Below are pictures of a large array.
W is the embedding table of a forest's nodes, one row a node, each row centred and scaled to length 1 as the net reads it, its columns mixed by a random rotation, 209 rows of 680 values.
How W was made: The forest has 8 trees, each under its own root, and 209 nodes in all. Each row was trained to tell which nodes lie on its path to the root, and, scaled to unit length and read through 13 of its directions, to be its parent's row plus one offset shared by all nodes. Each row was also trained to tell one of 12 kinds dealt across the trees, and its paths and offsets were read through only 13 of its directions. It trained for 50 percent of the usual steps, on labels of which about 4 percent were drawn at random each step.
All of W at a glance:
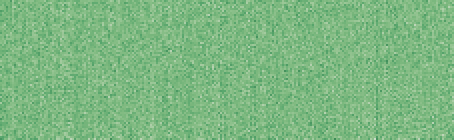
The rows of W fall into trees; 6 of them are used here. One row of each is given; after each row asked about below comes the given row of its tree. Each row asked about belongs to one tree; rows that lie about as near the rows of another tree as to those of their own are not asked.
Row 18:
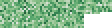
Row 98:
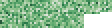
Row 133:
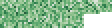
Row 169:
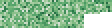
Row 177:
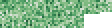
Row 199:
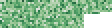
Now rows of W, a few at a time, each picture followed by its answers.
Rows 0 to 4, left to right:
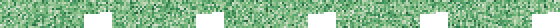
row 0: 98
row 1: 199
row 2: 18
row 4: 199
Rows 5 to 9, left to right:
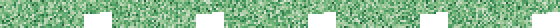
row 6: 98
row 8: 177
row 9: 18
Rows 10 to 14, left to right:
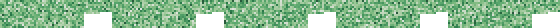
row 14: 98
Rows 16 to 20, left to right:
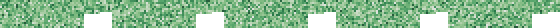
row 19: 98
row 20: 169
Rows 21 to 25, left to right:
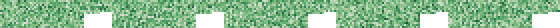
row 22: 133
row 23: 177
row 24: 18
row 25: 177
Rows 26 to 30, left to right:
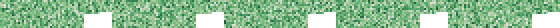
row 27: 18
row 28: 98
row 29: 18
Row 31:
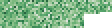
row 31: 199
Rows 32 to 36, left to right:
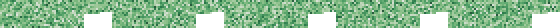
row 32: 199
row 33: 18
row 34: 98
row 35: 18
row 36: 18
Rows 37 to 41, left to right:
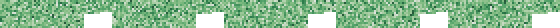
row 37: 18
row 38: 177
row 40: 133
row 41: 133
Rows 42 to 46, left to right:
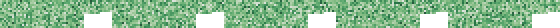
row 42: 18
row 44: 199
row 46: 98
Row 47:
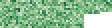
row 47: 98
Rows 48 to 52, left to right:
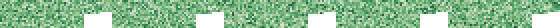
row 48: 18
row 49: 98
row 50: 177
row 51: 199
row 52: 169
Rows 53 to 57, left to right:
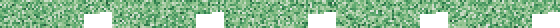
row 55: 98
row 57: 169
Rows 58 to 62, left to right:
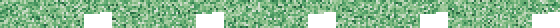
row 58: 169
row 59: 199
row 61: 18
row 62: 98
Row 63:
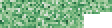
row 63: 18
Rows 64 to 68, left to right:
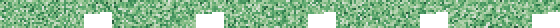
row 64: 169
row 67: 98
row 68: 169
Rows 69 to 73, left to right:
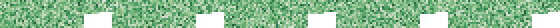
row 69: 18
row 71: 199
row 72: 177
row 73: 133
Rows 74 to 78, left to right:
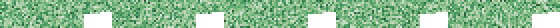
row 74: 169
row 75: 199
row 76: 18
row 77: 18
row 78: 169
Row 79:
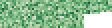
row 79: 169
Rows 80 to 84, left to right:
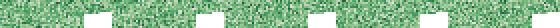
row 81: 177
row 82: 169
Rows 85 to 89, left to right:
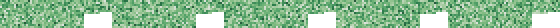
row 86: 169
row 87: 169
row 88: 18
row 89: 18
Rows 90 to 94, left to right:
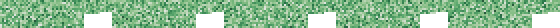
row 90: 169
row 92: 169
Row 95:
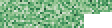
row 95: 169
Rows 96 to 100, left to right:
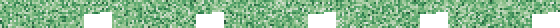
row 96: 98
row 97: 177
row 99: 177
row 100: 98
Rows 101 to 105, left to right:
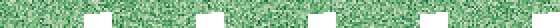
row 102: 199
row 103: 169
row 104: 169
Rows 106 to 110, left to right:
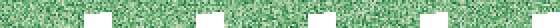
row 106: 18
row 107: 98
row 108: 18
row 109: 98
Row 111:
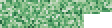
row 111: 199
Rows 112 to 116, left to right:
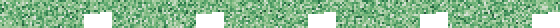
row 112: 169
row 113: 177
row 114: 18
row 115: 199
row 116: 177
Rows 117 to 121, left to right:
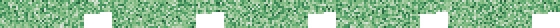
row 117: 177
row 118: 98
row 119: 18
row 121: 169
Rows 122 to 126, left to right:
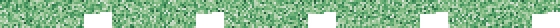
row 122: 177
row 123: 18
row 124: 177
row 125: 18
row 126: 169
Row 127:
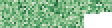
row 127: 199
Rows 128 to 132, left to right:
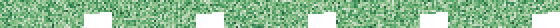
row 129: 98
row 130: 18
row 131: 18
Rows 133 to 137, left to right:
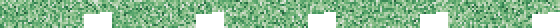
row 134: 133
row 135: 177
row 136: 177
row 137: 177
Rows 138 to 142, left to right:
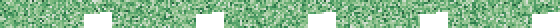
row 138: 98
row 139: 199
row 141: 199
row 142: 133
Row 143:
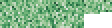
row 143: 177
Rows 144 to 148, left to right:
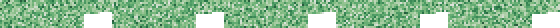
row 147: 98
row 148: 177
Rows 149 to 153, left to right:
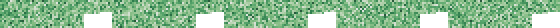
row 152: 18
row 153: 169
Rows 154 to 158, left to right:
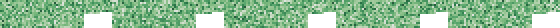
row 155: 199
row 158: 18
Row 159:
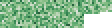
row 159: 177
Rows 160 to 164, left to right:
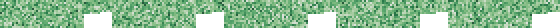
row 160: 169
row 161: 133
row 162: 133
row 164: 177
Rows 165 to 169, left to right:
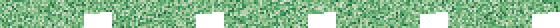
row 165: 18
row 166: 133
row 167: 177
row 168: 98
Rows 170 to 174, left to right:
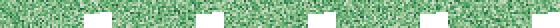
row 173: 18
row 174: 199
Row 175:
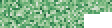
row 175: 177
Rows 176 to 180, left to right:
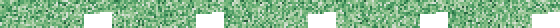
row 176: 18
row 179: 177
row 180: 133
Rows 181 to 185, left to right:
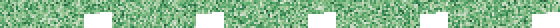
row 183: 177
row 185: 18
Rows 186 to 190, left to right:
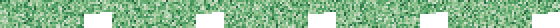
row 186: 177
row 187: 18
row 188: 18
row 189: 98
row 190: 199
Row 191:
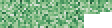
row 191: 199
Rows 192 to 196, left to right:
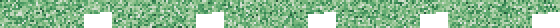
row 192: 177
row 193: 169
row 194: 98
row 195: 18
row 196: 199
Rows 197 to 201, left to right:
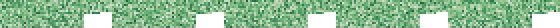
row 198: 98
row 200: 169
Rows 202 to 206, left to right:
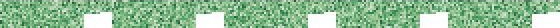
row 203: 18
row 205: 18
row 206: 177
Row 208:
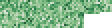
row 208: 177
